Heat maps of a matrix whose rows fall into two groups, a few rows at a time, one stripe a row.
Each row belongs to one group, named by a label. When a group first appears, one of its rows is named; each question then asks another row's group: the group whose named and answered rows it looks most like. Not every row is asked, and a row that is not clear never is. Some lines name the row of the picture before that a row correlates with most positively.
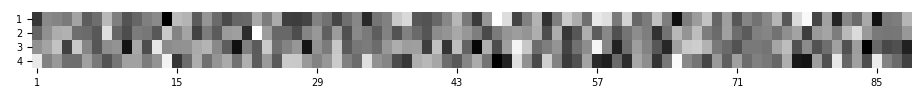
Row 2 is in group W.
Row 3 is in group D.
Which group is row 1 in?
D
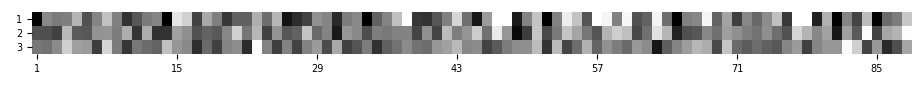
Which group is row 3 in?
W
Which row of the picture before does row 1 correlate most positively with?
1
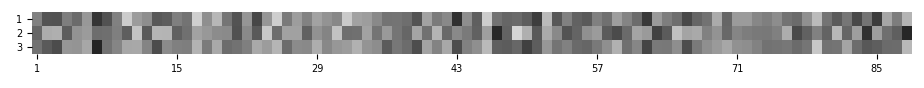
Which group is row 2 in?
D
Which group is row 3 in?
W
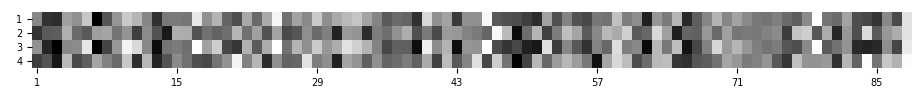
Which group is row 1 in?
W
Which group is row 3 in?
W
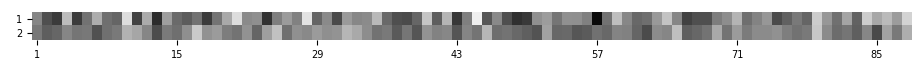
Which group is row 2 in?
W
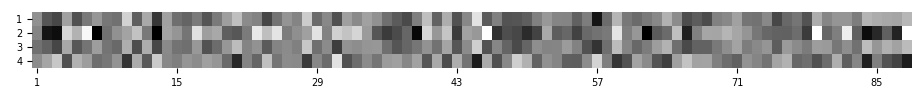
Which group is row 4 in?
D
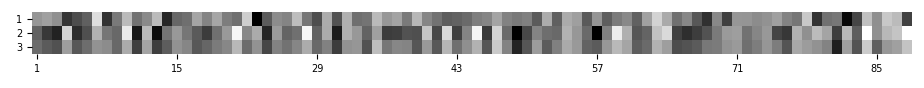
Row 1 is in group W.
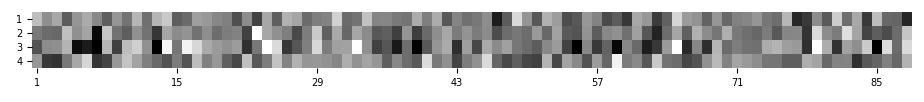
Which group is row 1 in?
D
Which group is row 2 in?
W
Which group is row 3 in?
W
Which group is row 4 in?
W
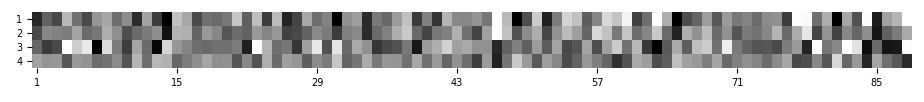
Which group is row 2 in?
D
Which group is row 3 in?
W
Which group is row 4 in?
D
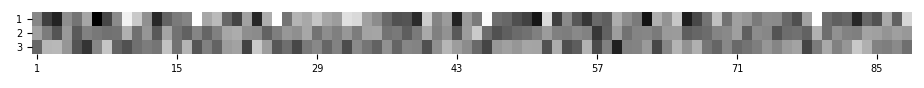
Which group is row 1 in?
W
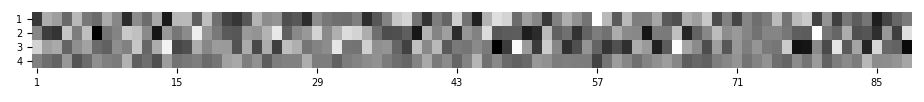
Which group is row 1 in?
D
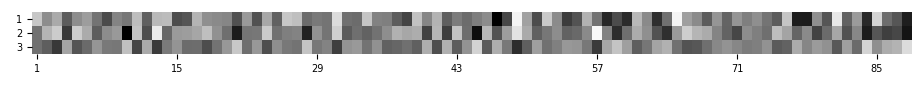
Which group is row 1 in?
D
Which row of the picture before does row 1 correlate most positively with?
3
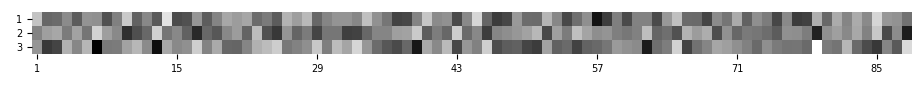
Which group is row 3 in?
W
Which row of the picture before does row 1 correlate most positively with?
1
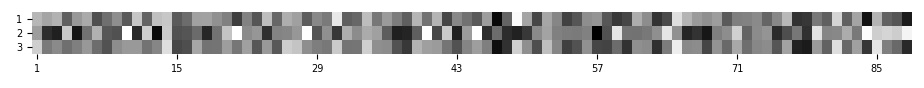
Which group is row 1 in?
D
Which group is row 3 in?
D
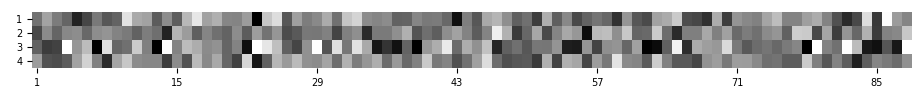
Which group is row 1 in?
W
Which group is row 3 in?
W
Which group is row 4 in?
W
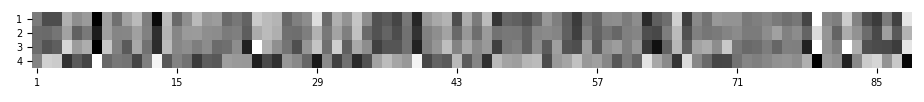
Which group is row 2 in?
W
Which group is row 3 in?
W
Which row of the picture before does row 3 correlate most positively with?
3
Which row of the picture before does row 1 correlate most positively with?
3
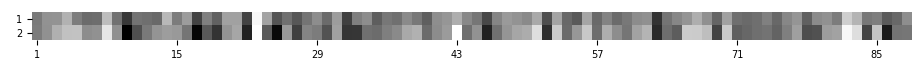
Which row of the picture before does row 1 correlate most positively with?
3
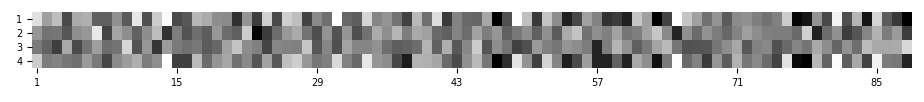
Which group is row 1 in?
D
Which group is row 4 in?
D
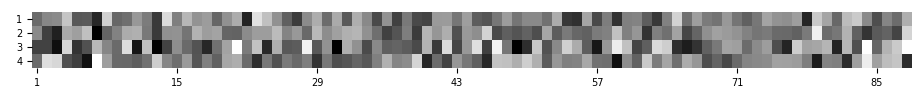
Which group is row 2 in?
W
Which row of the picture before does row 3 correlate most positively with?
3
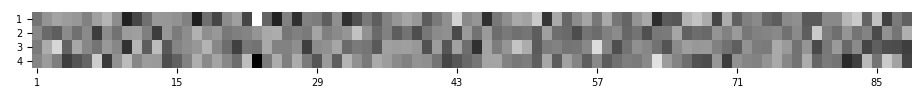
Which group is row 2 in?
W
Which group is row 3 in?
D
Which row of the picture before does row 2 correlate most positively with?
2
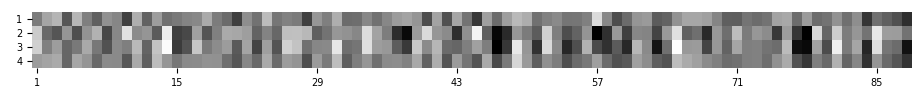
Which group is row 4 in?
D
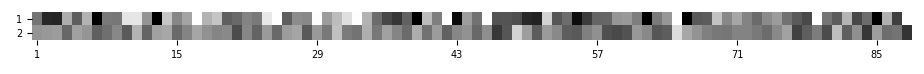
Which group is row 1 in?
W
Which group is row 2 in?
D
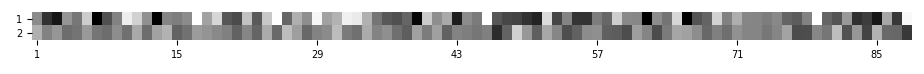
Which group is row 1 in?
W
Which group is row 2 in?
D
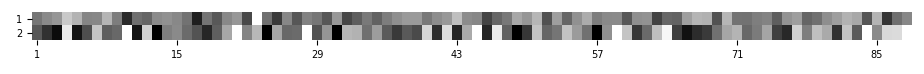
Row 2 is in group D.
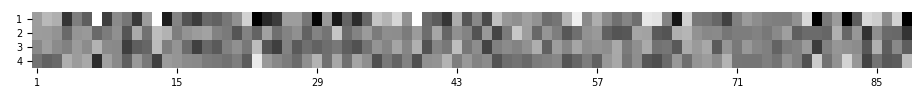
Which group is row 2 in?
D
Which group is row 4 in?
W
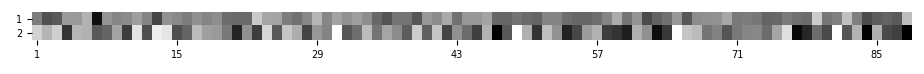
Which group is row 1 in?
W
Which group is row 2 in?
D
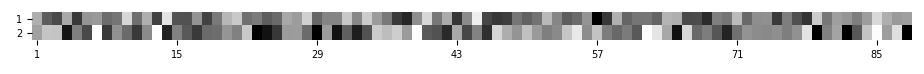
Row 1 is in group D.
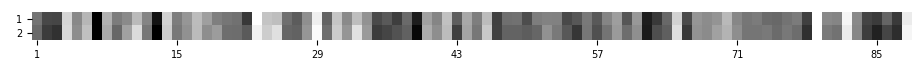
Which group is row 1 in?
W
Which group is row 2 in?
W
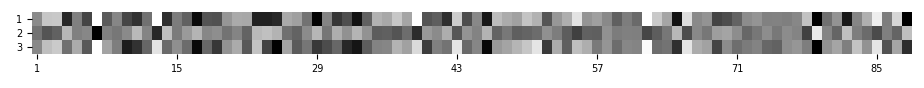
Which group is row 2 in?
W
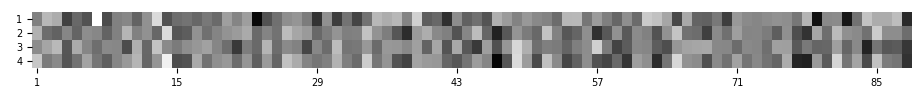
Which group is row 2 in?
D
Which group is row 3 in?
D
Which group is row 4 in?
D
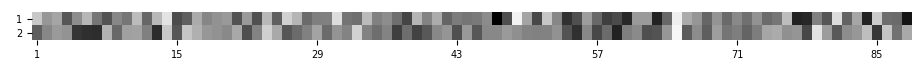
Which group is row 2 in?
W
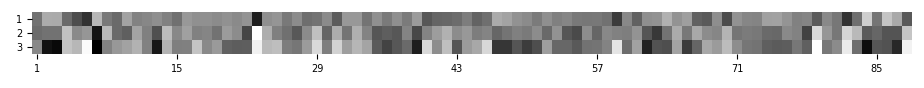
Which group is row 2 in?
W
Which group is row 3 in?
W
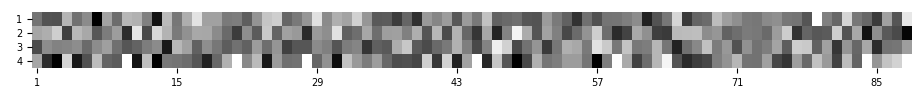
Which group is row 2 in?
D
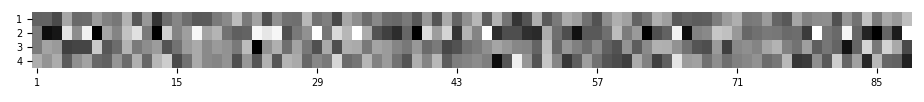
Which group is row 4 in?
D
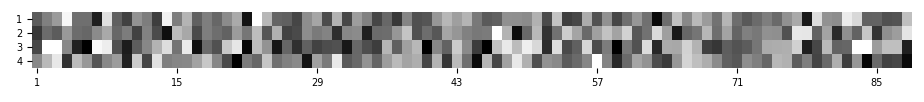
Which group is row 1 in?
W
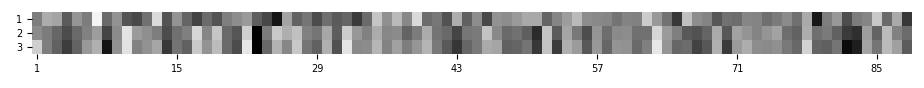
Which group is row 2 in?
W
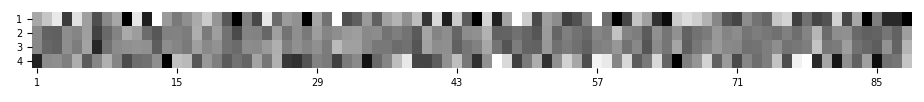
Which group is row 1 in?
D
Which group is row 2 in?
W
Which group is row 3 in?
W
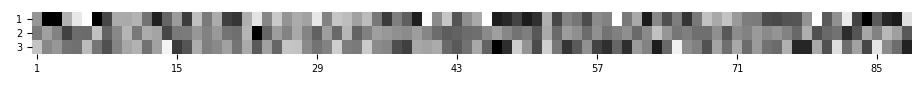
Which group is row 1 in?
W
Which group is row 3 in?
D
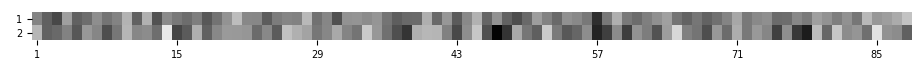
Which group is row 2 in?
D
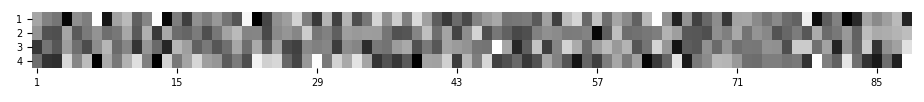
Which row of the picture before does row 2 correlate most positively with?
1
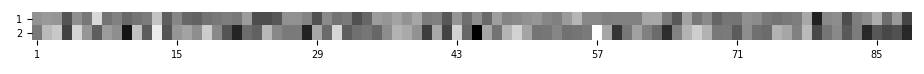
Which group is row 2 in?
D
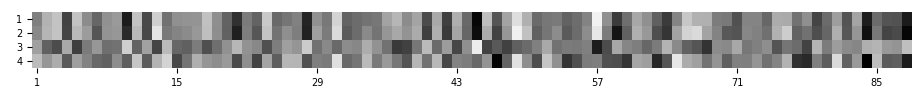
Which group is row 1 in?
D
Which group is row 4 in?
D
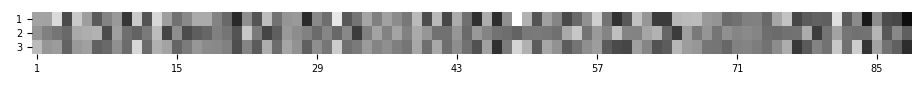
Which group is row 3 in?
D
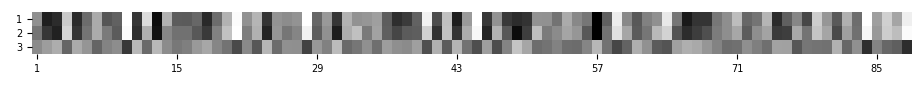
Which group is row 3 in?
D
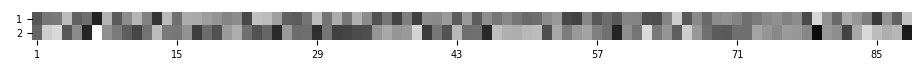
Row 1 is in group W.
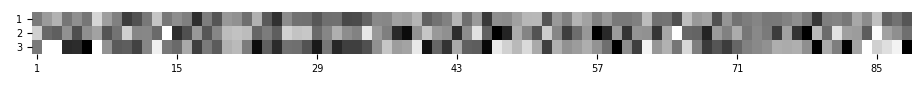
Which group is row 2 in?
D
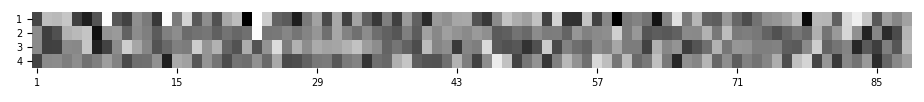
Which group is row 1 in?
W
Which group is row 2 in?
W
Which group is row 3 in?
W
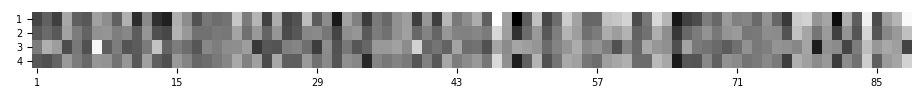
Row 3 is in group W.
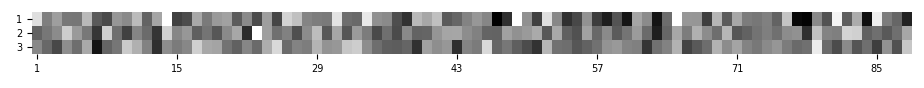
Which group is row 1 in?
D
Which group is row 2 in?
W
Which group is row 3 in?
W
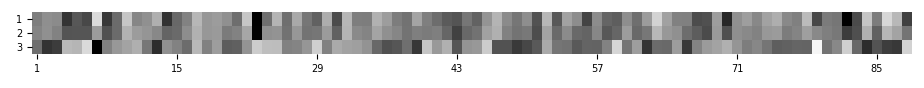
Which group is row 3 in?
W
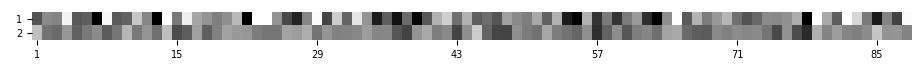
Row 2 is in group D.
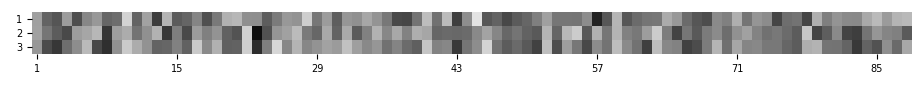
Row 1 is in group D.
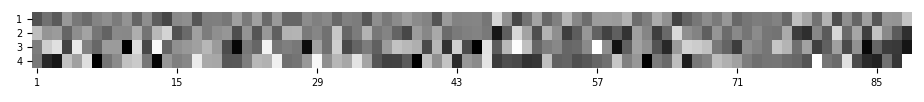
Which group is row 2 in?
D
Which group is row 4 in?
W
